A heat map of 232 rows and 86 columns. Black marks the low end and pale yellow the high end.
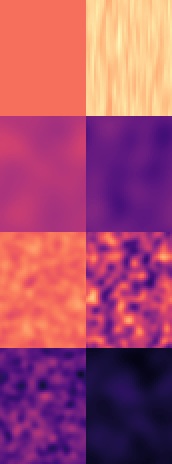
It is made of 4 by 2 panels. Panel 1,1: high, flat. Panel 1,2: very high, streaked downward, faint in contrast. Panel 2,1: middling, smooth, faint in contrast. Panel 2,2: low, smooth, faint in contrast. Panel 3,1: high, blotchy, faint in contrast. Panel 3,2: middling, blotchy, strong in contrast. Panel 4,1: low, blotchy. Panel 4,2: very low, smooth, faint in contrast.
